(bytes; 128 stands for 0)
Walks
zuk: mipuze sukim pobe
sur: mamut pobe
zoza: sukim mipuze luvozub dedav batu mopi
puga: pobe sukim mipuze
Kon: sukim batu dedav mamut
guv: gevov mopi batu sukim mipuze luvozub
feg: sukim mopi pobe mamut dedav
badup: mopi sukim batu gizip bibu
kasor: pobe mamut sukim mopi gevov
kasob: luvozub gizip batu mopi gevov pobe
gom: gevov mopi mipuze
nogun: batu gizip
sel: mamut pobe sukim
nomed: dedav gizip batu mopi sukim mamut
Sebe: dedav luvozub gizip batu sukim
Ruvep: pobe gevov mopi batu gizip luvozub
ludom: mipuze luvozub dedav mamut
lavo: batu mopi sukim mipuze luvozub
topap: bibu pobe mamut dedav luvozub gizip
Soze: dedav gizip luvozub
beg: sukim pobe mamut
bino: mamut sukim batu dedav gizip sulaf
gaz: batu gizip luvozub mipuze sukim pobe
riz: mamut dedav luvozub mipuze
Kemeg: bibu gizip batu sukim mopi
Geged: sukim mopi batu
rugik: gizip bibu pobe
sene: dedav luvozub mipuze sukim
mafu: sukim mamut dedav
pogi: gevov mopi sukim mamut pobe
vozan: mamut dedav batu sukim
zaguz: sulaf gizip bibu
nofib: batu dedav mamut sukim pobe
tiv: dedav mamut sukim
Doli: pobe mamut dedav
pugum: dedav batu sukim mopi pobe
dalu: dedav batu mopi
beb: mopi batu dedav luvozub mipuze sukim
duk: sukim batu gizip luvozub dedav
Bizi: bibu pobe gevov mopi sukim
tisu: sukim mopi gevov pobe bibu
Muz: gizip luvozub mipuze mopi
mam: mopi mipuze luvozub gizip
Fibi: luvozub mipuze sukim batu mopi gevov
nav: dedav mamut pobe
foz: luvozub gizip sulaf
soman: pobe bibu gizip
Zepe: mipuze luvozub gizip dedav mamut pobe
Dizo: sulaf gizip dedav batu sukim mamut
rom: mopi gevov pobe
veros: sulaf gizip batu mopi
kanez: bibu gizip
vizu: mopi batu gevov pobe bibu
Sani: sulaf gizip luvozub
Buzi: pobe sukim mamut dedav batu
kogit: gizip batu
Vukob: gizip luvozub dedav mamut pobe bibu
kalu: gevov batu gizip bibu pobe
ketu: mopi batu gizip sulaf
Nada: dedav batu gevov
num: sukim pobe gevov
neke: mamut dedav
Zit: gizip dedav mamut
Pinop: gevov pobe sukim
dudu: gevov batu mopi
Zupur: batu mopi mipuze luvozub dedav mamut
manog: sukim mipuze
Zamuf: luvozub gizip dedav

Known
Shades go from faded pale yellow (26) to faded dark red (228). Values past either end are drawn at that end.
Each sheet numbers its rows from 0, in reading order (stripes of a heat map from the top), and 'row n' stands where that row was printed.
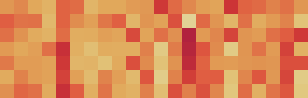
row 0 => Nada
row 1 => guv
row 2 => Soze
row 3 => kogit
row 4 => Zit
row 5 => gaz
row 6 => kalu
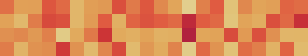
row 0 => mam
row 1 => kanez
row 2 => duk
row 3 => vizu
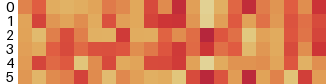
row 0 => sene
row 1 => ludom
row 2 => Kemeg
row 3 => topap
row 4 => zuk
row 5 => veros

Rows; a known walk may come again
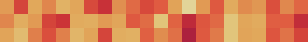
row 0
Fibi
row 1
rugik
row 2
Kemeg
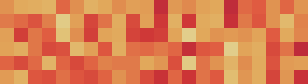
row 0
dalu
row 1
mafu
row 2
zuk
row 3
kanez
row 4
Pinop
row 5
topap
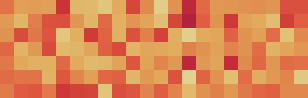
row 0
Zit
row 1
zaguz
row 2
manog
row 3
badup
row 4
nomed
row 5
guv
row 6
Doli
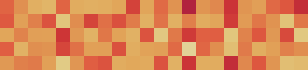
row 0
Soze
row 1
feg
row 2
gaz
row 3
rom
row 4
Kon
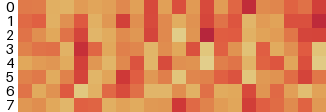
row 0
Sebe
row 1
Zamuf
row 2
Vukob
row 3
dudu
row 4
Zupur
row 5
kasob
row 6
Geged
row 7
Nada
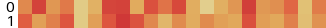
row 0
zoza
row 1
tisu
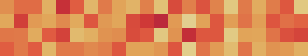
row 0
kalu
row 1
ludom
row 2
Muz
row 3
pogi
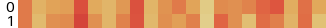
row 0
beb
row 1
vizu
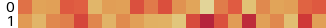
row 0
mam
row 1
veros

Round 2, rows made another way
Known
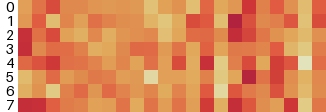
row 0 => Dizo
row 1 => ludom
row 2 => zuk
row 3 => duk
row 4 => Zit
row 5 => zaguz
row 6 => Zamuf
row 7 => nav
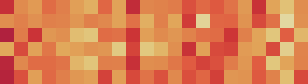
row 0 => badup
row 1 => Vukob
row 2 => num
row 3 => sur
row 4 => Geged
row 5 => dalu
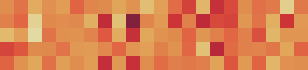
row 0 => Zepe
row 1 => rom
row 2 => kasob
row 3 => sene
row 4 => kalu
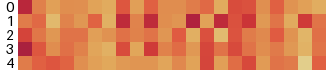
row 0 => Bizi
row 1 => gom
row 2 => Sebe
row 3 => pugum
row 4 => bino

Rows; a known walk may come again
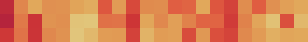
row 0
Bizi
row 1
num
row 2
beg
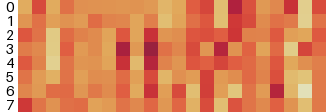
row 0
riz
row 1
Zepe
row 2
beb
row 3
dudu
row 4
vizu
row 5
gaz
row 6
kogit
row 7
Sebe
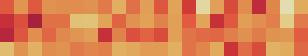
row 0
rugik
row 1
mafu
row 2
Nada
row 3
veros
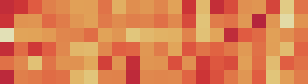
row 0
nav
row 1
Kemeg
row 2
Sani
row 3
Kon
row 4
guv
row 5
Geged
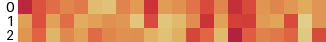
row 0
feg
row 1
sur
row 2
ludom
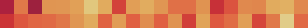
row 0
manog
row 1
nomed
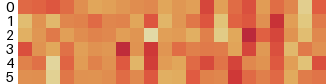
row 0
bino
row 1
Muz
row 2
zaguz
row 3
kalu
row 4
Zupur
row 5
Fibi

